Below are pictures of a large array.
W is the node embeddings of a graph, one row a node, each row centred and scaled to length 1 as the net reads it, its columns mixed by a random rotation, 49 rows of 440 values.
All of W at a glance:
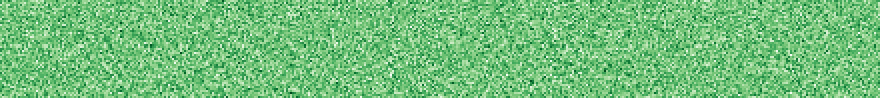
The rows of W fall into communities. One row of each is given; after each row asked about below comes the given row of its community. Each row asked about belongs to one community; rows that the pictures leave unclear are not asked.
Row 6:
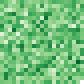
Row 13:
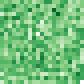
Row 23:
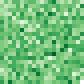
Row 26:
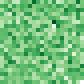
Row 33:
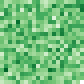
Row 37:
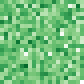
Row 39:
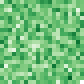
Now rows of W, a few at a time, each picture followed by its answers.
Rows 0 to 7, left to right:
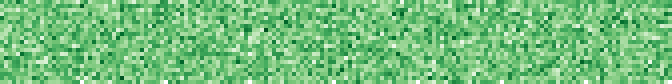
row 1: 33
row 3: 6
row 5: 33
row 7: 6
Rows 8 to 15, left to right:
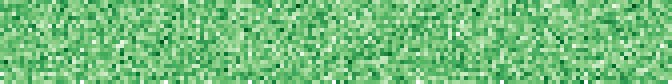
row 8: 13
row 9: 39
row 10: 13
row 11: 37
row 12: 23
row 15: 37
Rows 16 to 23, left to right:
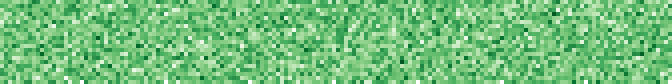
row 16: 26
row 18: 39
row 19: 6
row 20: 39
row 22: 23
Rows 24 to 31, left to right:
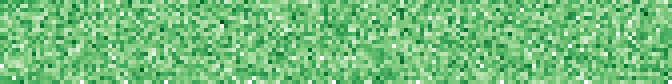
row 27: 33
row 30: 37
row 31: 13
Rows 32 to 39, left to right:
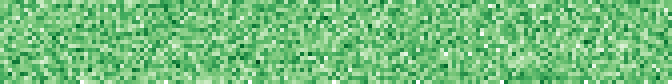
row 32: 23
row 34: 37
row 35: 13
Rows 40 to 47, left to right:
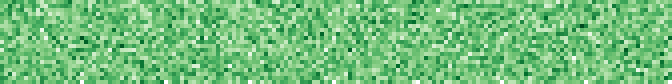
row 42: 13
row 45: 37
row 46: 33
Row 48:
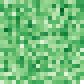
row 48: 33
